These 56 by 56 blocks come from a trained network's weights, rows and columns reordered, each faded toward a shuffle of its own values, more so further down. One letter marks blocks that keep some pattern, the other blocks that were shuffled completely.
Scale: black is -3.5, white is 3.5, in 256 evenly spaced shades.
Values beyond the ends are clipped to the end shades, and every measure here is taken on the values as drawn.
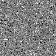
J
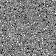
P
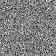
P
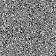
J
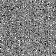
J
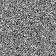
P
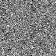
J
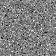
P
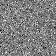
P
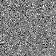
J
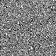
J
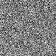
J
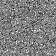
P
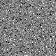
J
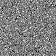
P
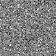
J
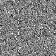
J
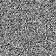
J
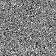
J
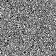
P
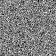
P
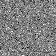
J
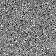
P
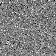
P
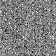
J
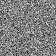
P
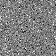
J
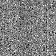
J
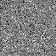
J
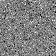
P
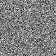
J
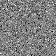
J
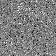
P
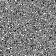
P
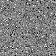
J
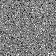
P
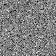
P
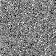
P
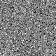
P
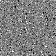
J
